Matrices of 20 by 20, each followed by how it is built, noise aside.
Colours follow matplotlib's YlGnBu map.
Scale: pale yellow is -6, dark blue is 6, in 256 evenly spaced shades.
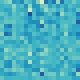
low rank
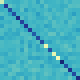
diagonal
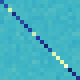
diagonal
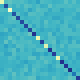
diagonal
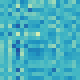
low rank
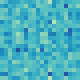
low rank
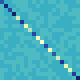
diagonal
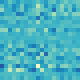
low rank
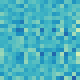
low rank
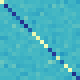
diagonal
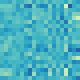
low rank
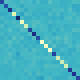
diagonal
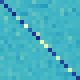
diagonal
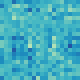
low rank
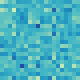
low rank
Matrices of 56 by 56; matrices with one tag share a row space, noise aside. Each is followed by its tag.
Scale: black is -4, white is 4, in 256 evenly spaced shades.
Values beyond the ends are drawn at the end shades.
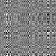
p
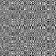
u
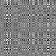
p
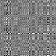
p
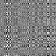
p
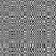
u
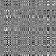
p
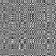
u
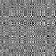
u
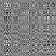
p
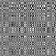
u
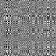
p
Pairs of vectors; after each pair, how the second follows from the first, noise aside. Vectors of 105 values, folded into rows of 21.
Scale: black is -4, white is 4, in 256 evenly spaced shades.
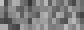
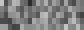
copied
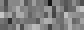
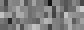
copied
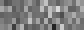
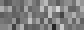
copied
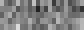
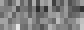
copied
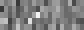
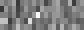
copied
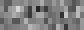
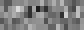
copied
